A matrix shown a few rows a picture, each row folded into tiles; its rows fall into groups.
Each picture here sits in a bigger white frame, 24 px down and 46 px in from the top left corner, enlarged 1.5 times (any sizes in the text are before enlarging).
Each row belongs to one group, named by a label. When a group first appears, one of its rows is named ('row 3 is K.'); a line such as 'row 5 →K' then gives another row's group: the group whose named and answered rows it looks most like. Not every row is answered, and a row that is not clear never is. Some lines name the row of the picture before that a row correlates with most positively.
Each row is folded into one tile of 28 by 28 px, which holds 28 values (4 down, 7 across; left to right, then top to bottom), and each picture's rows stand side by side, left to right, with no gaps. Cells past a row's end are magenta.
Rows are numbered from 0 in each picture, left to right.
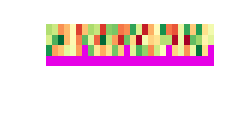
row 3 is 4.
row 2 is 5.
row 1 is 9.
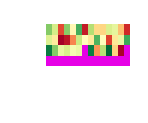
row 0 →5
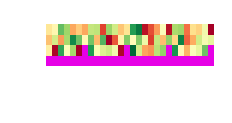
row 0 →4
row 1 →9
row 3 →5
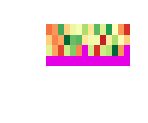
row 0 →4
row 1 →4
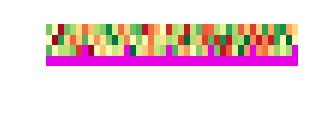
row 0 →9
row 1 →4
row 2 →5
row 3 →9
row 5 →4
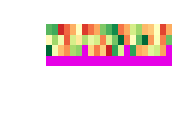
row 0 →5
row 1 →4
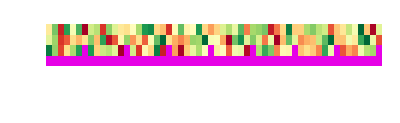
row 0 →5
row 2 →4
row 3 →4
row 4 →4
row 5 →5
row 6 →4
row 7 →4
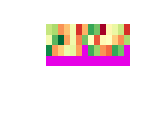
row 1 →5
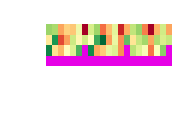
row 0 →5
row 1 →9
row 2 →5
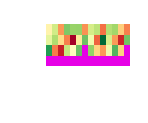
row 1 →9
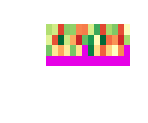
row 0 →9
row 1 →9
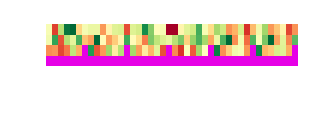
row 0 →4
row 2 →4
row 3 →4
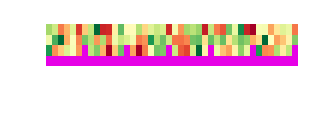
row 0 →9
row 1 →5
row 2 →4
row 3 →4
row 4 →4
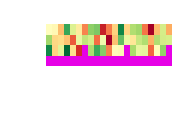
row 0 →9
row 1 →5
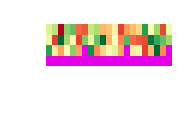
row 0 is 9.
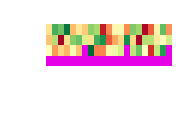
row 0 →4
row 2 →5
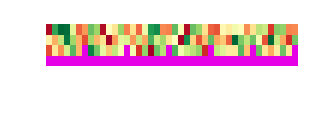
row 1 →5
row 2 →4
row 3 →9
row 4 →4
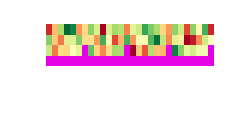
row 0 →4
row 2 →4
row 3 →5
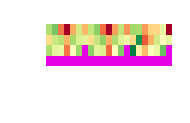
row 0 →5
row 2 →5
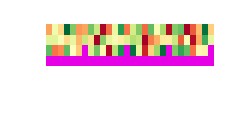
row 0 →9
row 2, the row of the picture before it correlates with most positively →2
